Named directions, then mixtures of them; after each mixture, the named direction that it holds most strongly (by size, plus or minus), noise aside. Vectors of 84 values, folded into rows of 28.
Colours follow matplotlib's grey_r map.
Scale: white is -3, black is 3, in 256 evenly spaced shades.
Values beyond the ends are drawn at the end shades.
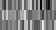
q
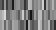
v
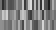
q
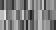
v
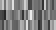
v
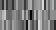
v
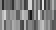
v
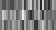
q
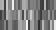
v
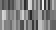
v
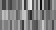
q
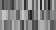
v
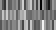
q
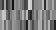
v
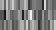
v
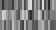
v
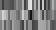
v
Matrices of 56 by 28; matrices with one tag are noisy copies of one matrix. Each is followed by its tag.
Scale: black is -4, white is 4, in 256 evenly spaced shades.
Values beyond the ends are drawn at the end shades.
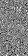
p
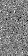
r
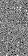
p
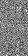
p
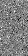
r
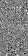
p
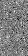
r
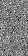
r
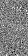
p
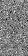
r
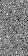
r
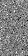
r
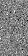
r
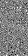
p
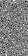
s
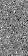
r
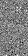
p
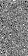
s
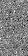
r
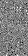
p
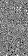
p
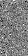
s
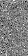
s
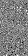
p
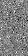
r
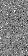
r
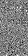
p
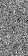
r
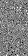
p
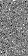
s
